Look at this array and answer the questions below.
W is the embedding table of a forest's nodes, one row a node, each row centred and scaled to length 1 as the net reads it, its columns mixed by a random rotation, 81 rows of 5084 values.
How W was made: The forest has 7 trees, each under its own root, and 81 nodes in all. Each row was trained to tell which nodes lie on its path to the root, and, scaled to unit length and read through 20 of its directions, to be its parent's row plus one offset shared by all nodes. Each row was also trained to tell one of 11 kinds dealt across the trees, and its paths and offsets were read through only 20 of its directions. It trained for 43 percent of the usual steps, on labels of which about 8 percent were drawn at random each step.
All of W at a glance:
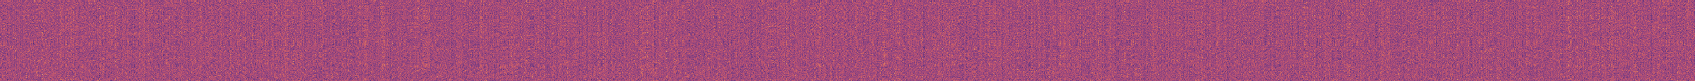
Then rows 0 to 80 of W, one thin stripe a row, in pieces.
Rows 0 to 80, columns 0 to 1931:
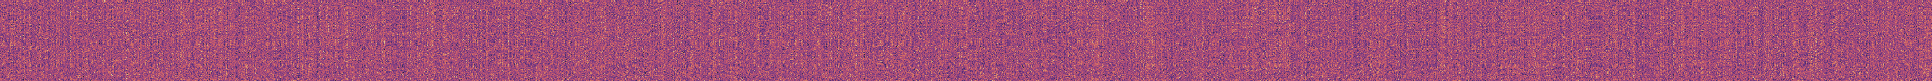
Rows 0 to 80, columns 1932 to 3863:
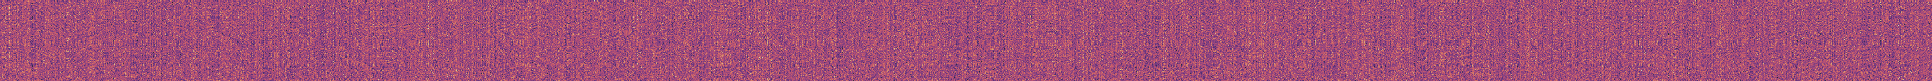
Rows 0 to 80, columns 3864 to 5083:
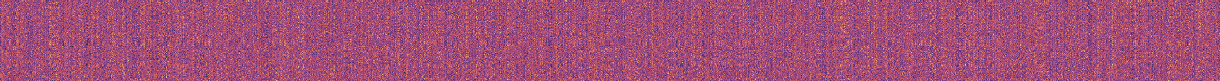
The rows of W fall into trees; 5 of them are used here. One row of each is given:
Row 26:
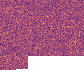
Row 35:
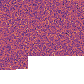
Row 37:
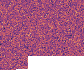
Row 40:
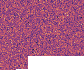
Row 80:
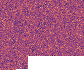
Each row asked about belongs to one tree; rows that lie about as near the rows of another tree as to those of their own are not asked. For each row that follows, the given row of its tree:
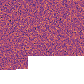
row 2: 35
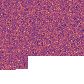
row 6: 40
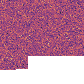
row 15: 80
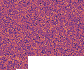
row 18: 26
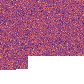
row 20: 35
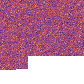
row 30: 26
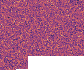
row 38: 80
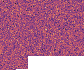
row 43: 40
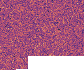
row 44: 40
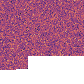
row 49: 35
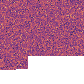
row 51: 80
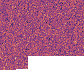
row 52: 26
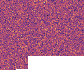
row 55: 40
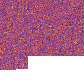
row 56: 26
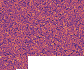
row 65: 26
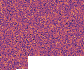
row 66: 37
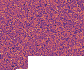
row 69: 80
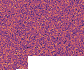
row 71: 37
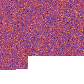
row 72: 37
